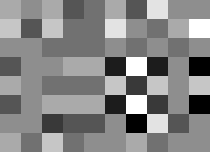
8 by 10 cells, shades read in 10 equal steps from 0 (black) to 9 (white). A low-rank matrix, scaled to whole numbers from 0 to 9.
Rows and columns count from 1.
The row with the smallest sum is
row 7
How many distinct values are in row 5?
5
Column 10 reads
5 9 5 0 7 0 5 5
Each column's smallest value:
3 3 2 3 3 1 0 1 3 0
